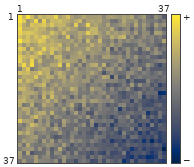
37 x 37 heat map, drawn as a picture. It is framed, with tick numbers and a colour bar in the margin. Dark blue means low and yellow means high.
Mirror symmetry: none. Grain: fine. Stripes: none. Slope: up to the top left.
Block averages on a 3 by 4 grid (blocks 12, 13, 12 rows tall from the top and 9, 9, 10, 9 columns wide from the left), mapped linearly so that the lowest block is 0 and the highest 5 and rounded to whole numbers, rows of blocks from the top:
5 4 3 2
4 3 2 1
3 2 1 0
